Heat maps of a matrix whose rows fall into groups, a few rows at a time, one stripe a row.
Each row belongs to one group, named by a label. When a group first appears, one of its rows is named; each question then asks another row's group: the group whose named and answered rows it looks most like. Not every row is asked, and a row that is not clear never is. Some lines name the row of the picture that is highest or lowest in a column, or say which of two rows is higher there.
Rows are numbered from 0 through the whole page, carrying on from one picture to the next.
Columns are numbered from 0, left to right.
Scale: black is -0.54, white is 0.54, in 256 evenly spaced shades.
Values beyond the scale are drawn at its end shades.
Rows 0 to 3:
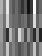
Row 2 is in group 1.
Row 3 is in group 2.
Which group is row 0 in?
2
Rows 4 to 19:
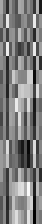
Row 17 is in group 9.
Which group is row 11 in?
9
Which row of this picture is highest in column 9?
17
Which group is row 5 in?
2
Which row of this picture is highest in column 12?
10
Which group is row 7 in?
2
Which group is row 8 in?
1
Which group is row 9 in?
9
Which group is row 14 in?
2
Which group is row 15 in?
2
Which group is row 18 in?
9
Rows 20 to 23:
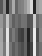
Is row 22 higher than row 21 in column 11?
Yes
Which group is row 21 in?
2
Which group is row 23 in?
2
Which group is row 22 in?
2
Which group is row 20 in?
9
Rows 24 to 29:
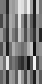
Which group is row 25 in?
1
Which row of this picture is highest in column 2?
28
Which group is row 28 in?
2
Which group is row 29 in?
1
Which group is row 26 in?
1
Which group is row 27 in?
9
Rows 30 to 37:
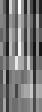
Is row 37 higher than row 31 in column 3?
No
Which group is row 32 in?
1
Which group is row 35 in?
9
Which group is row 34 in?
9
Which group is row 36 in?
9
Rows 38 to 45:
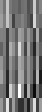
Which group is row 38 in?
2
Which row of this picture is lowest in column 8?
44
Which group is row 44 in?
1
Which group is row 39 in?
2
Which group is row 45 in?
2
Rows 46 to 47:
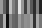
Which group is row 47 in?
9
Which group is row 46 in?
1
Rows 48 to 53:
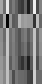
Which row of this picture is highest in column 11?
48
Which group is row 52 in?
2
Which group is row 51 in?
2
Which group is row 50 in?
2
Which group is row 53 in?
2
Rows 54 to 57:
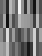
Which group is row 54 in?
1
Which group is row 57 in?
2
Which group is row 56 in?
2
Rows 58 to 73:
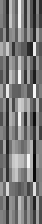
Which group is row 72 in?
1
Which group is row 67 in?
1
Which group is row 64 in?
2
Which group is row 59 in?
1
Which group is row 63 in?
1
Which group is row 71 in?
2
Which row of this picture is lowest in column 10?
61
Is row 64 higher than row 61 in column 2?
Yes
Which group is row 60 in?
1
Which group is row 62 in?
1
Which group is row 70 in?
9
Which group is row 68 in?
9
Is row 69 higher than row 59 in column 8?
Yes
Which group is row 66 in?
1
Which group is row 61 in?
2
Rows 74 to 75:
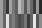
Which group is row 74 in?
1
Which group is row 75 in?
2
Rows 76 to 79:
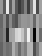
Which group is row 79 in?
9
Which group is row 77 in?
9
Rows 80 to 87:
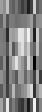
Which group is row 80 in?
2
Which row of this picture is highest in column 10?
86
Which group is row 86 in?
9
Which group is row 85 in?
1
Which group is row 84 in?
9
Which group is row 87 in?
2
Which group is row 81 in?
9
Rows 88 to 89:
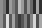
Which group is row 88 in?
1
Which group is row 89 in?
2
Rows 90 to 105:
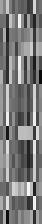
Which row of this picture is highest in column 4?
103
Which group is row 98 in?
2
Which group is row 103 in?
9
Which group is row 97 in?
2
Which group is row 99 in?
9
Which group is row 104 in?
2
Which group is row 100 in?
2
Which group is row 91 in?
1
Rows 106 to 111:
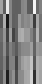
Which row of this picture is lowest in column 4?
108
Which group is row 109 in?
9
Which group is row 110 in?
9
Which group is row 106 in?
2
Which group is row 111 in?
9
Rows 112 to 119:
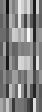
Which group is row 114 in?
9
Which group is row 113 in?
1
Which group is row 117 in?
9
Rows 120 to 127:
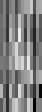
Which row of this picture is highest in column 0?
126
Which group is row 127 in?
9
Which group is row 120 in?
9
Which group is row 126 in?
1
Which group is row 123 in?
9
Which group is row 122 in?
1
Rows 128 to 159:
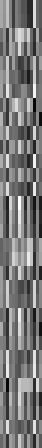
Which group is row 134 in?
2
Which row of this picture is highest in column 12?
155
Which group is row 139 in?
2
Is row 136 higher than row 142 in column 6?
No
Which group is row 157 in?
1
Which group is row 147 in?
1
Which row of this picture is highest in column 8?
155
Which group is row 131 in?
1
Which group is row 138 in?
1
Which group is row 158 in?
2
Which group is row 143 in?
1
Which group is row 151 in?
1
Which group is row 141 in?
2
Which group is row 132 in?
2
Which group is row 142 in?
1
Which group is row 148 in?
2
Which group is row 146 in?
9
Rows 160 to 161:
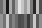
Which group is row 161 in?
2
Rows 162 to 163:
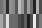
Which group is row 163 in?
2
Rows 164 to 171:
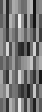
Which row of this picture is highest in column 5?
164
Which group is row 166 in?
1
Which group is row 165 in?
1
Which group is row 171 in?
1
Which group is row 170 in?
2
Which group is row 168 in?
9
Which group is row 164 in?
9
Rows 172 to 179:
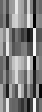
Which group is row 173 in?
9
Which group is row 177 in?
9
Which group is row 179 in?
2
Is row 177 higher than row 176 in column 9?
No
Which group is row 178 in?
1
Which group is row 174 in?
2
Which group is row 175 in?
2
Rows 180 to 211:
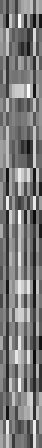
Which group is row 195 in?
1
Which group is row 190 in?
2
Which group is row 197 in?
1
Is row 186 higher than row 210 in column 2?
No
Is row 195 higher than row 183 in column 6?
Yes
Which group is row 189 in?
2
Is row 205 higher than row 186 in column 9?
No
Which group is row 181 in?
1
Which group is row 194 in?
2
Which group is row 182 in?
2
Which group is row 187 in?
2
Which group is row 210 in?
2
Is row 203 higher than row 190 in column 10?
Yes
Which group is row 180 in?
9
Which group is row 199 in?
1
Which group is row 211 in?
2
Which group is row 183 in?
2
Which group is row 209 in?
9
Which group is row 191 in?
2
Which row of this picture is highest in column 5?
205
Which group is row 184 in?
1
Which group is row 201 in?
1
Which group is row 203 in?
1
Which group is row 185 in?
9
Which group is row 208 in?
9
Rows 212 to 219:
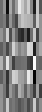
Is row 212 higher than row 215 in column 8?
Yes
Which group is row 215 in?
9
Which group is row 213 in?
9
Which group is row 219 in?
2
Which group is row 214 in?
2
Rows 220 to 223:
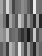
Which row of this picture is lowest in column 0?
223
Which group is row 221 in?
1
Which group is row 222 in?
2
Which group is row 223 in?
1
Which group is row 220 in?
2
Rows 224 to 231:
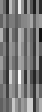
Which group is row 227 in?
1
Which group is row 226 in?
1
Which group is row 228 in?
1
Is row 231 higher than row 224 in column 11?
Yes
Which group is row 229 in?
1
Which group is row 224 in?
1
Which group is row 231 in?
9
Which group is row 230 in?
1
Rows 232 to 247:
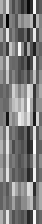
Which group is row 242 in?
2
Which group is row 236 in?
2
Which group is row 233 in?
9
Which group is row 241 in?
2
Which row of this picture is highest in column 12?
240
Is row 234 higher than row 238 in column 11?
Yes
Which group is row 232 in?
2
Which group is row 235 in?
1
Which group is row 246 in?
9
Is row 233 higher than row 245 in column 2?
No
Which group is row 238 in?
9
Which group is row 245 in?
9
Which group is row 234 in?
2
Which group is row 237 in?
2
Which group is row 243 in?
2
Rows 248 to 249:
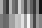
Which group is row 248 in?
1
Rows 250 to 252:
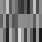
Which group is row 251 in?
9
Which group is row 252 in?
1
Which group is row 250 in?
2
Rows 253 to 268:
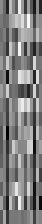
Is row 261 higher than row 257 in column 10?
Yes
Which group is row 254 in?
9
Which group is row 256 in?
1
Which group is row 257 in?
2
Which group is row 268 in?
9
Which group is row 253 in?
1
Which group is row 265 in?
1
